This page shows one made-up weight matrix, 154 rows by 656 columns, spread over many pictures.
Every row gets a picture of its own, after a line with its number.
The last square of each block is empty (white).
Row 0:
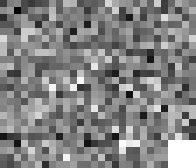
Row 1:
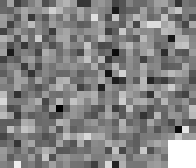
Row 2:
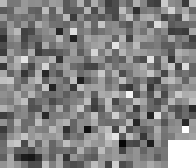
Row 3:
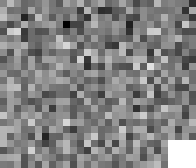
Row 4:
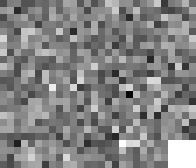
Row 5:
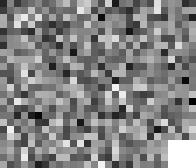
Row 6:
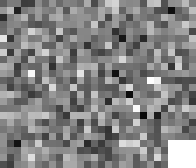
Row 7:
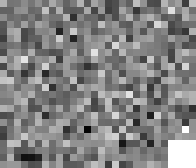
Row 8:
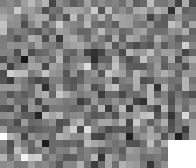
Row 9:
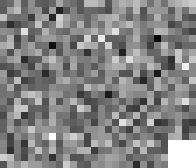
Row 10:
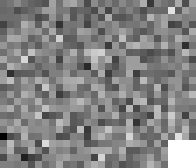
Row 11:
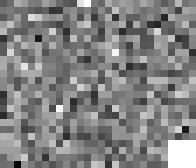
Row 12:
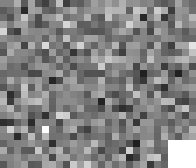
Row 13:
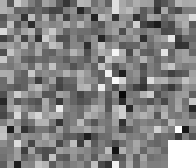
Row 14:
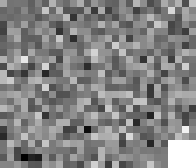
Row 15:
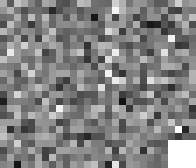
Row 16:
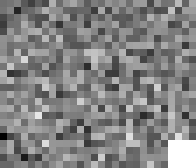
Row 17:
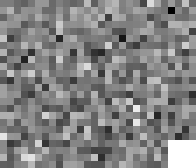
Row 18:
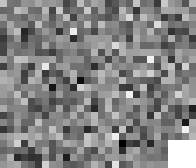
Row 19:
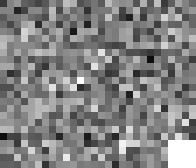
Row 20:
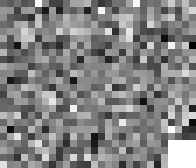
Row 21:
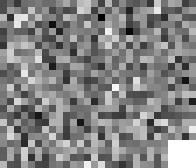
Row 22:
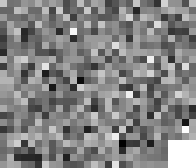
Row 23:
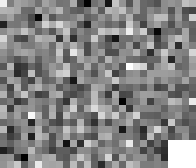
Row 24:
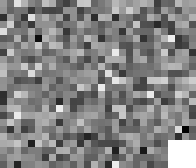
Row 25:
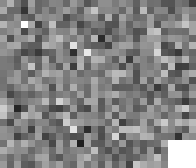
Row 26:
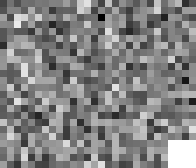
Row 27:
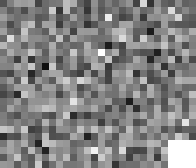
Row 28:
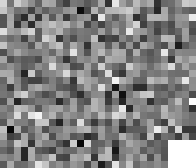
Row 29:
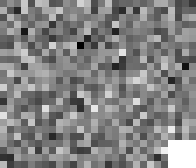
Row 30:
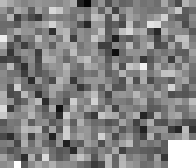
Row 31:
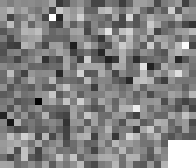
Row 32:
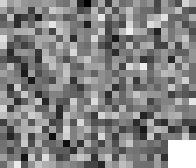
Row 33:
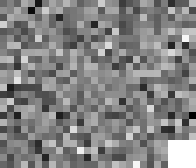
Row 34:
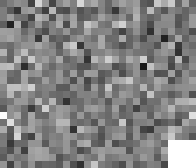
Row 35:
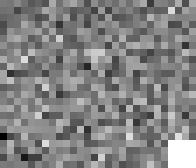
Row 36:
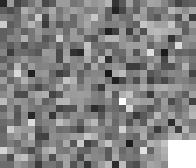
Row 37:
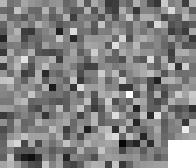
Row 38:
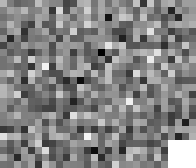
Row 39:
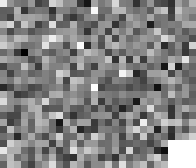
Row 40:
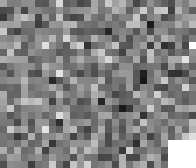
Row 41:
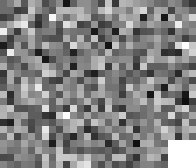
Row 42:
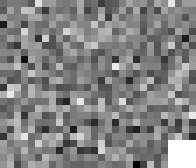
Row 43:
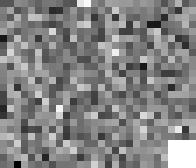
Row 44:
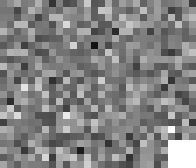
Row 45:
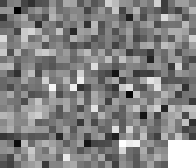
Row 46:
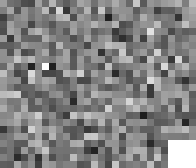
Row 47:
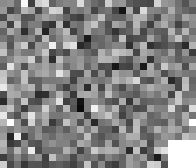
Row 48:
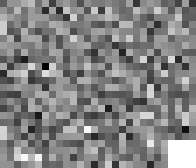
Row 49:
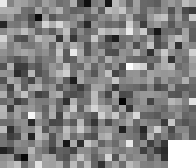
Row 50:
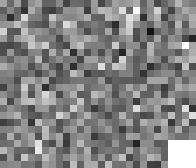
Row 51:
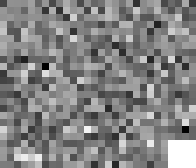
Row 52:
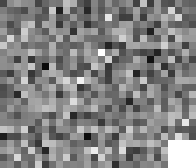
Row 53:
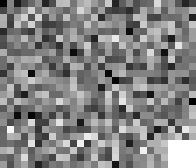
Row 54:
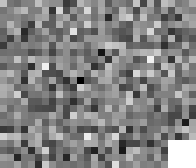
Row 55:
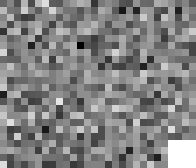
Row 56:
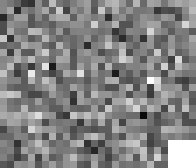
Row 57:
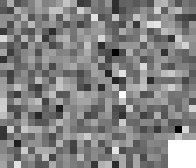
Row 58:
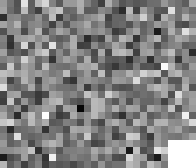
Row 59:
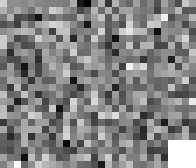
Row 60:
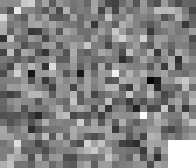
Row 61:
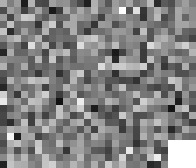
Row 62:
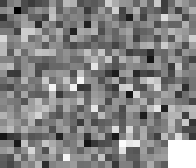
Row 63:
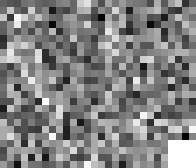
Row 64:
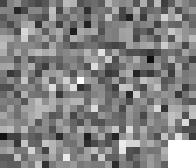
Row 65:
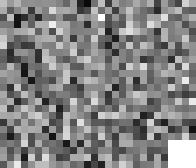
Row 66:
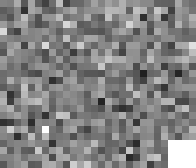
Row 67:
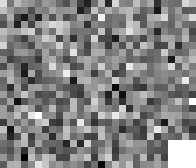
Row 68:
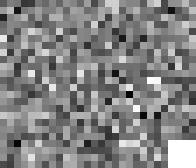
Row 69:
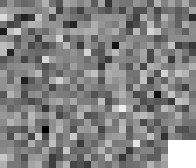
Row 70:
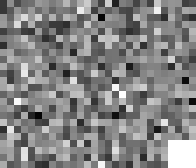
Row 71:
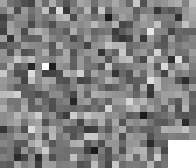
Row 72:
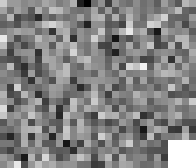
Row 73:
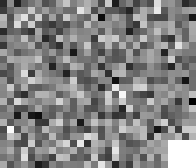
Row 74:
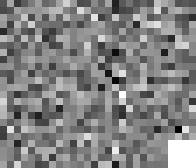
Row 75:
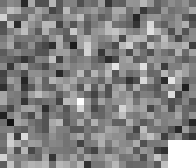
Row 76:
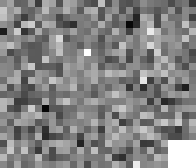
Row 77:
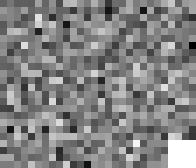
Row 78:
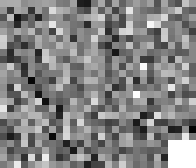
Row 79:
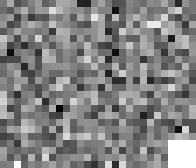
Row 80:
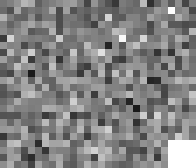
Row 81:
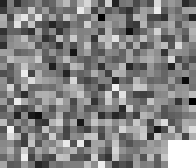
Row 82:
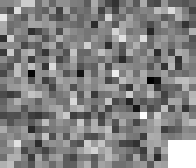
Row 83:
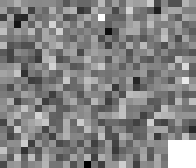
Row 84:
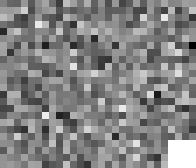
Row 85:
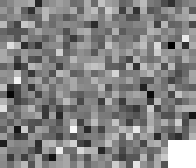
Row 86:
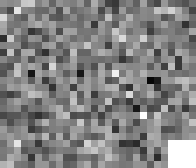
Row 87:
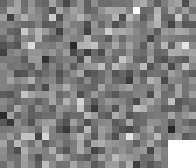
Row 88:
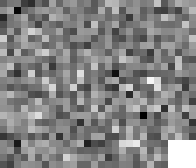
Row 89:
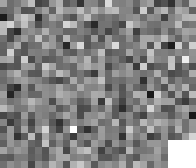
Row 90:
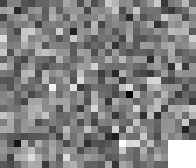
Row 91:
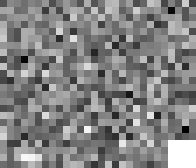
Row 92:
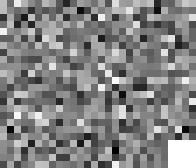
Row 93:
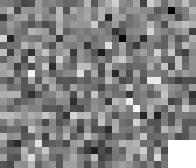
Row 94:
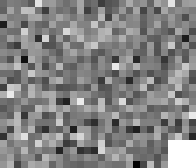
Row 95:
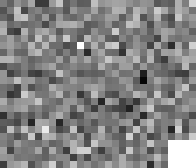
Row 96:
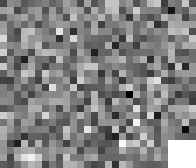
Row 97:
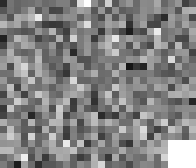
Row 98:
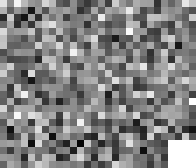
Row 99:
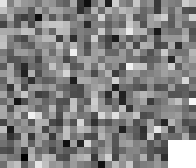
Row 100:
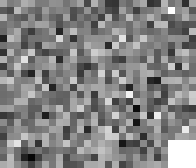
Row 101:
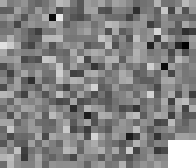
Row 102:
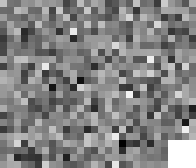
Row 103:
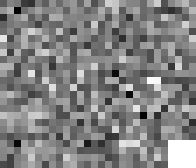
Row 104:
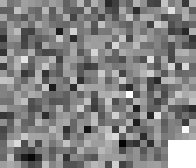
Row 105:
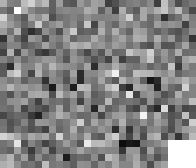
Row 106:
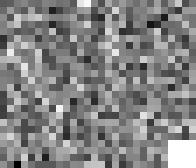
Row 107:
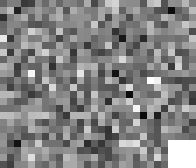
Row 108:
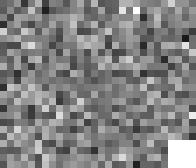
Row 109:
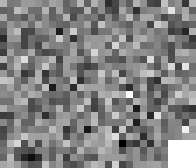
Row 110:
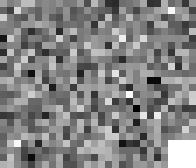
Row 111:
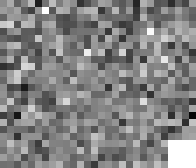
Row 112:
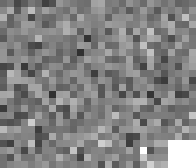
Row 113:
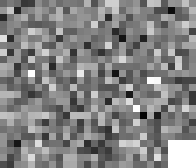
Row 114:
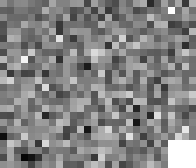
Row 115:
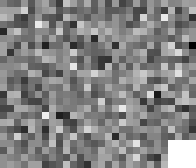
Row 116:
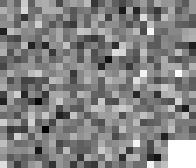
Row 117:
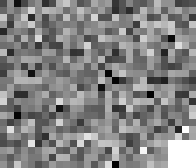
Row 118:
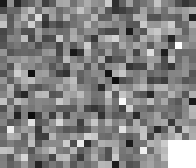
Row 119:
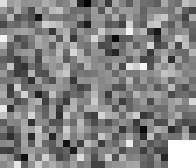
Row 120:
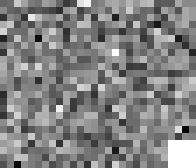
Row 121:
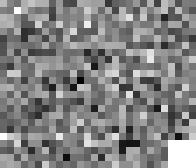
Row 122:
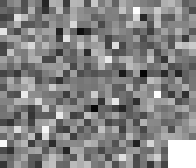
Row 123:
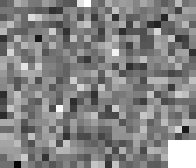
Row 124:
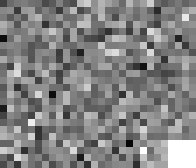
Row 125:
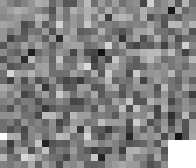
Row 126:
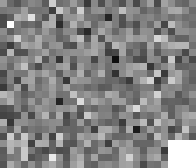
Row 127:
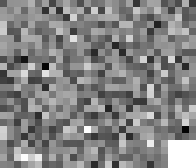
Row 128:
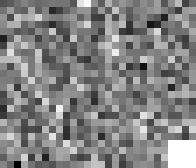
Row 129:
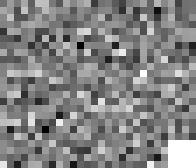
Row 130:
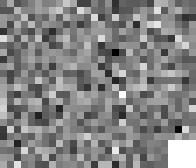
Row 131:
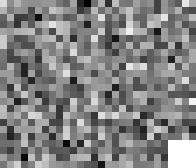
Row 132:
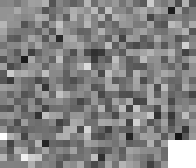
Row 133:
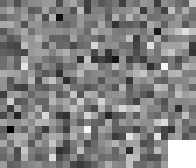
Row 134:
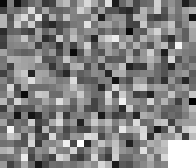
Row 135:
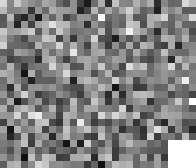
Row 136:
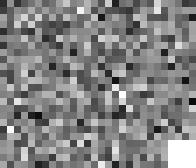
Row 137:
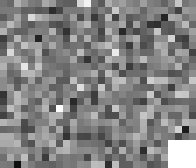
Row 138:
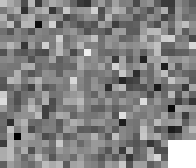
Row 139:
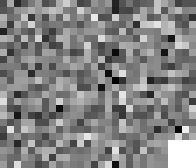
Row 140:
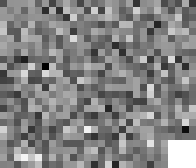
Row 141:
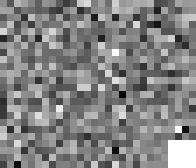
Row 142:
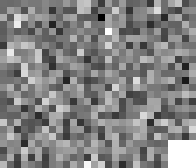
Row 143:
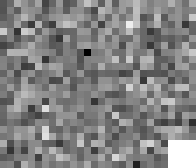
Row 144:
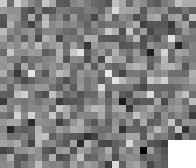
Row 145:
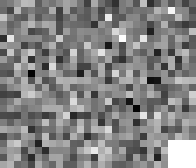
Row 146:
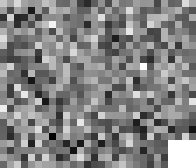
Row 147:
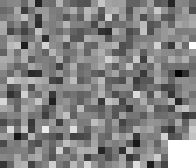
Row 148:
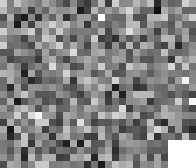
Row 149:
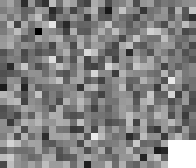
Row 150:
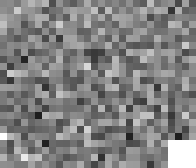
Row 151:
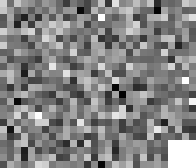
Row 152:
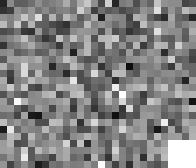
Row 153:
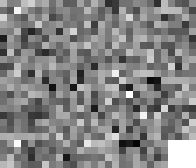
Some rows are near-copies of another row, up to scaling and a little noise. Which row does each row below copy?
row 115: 84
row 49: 23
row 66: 12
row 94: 42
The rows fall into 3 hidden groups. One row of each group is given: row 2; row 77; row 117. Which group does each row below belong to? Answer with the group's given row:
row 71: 2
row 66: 77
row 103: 2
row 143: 77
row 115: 77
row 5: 117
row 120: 117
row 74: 117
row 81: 117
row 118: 117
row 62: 2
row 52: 2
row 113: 2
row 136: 117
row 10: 2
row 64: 2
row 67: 117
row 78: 117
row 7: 2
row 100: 2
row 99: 117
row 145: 2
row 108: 77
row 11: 117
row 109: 2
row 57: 117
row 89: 77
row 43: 117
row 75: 77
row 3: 77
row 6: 2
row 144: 117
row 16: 2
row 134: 117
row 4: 2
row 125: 2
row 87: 77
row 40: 77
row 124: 117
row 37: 2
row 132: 2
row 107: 2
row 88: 2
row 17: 2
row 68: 2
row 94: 77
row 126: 77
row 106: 117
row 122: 77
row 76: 77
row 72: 117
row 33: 77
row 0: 2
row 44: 77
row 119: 117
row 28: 117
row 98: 117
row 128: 117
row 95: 77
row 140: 2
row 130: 117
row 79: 117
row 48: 2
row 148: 117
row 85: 77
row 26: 117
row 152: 117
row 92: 117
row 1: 117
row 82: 2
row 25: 77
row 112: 117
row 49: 117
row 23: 117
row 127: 2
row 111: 77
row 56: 2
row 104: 2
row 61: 77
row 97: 117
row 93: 2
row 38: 2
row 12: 77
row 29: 77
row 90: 2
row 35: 2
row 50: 77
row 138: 77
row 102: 2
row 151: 117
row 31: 77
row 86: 2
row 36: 117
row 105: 2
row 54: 2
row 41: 77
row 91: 2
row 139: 117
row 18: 2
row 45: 2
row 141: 117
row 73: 117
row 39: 77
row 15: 117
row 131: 117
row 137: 117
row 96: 2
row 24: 117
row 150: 2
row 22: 2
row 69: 77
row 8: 2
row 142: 117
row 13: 117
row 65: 117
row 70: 117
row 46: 2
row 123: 117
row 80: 2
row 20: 77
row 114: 2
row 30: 117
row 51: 2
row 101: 77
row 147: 77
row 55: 77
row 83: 117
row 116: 77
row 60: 2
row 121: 2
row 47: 77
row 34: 77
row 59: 117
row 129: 77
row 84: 77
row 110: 2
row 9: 77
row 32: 117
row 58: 77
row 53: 117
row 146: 117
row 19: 2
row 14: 2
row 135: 117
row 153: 2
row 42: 77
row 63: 117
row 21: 117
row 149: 77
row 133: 77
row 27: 2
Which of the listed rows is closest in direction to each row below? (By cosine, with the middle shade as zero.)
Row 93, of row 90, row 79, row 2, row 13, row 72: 90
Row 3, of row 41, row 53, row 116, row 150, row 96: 116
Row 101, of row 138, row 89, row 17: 138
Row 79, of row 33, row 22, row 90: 90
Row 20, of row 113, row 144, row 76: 113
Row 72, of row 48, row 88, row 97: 88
